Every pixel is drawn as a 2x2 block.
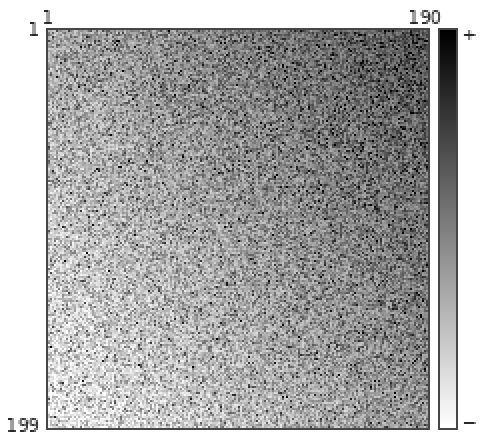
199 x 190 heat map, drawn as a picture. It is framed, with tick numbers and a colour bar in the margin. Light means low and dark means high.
No row or column stands out. The ninth with the highest average is the top right. The bottom left is the ninth with the lowest average. There is an overall slope up to the top right. Neither half mirrors the other. Overall the values sit about 40% of the way up the scale.
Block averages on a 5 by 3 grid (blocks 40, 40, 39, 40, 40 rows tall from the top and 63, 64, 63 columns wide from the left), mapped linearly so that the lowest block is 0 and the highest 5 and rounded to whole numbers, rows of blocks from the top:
2 4 5 | 2 3 4 | 1 2 4 | 1 2 3 | 0 1 3
